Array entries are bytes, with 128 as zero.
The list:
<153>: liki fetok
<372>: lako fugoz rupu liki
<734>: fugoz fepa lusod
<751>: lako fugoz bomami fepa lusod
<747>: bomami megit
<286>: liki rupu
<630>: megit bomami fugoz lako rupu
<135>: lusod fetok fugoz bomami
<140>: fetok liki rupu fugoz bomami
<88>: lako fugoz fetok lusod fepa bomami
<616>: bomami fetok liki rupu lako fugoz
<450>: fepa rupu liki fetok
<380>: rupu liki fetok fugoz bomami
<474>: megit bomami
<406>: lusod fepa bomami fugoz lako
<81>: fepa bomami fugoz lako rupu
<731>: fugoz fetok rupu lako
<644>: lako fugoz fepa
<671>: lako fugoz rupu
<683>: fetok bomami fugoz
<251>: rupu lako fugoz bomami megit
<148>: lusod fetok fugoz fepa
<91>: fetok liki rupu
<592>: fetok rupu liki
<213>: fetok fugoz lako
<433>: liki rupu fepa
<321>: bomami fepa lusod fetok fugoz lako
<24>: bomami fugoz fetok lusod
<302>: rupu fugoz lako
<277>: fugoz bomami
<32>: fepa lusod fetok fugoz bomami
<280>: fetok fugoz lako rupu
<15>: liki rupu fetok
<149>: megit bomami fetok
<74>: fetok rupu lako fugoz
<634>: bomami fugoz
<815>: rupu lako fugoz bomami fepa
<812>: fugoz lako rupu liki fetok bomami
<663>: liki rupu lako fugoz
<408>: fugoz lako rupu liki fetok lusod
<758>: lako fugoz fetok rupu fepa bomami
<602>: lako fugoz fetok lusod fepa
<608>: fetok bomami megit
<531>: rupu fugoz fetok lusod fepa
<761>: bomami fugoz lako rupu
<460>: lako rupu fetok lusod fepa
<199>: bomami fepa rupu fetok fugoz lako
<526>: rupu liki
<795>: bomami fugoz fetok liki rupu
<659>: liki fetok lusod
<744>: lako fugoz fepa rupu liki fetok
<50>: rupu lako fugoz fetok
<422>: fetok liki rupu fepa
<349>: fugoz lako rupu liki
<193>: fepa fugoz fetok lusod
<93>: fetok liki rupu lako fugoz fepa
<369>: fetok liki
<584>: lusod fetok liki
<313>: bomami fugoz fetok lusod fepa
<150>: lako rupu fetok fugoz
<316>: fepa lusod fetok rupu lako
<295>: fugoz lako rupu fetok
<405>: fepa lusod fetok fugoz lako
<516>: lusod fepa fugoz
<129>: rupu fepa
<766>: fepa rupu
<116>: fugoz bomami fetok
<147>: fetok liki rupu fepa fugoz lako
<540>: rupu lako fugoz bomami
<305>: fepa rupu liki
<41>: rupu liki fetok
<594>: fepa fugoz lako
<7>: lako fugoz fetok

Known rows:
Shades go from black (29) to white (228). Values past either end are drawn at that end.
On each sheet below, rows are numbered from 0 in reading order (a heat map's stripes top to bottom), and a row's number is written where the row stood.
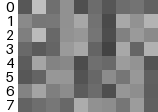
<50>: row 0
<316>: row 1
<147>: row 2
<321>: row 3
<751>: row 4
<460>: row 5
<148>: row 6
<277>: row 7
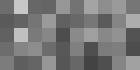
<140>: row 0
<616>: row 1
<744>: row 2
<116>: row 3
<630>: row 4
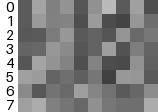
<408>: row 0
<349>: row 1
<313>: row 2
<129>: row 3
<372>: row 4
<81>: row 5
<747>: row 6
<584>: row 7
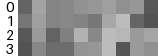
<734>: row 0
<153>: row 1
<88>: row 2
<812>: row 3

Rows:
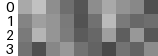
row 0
<450>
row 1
<41>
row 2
<422>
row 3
<634>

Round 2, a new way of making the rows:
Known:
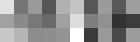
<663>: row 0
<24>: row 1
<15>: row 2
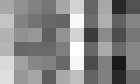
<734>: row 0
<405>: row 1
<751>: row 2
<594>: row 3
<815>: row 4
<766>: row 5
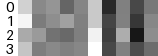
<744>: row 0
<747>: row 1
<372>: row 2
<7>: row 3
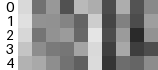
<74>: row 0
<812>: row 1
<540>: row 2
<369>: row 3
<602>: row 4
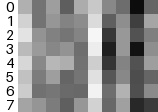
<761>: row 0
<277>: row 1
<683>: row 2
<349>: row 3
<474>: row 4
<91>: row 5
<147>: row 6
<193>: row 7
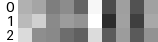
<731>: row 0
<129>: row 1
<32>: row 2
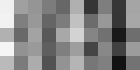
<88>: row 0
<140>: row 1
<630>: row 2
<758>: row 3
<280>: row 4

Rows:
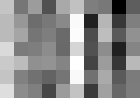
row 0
<81>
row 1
<305>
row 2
<316>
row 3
<251>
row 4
<433>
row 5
<321>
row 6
<150>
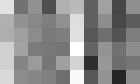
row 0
<616>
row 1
<659>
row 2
<313>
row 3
<148>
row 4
<41>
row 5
<93>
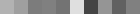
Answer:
<460>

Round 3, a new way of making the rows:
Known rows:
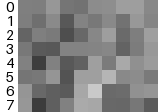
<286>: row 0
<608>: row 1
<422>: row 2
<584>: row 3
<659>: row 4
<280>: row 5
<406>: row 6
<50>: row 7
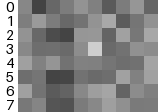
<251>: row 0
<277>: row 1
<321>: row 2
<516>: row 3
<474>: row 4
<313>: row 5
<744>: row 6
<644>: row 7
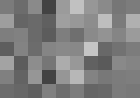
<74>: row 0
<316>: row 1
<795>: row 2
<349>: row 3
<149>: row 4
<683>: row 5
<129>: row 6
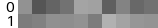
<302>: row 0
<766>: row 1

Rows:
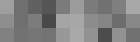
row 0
<135>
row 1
<213>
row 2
<116>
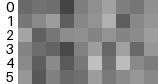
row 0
<93>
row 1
<91>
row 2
<450>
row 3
<616>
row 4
<663>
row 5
<15>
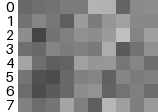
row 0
<734>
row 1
<761>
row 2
<193>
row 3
<369>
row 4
<7>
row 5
<531>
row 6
<815>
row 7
<305>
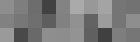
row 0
<150>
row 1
<634>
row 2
<41>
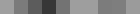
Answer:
<88>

